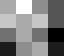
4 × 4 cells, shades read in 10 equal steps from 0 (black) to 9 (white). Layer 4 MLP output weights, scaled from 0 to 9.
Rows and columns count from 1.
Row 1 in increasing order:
3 5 6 9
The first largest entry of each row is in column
2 1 2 3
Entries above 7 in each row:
1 0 0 0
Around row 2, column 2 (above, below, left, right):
9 6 7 7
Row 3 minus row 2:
-3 0 -3 -3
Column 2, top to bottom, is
9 6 6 5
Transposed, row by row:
6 7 4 1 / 9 6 6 5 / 5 7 4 6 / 3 3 0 1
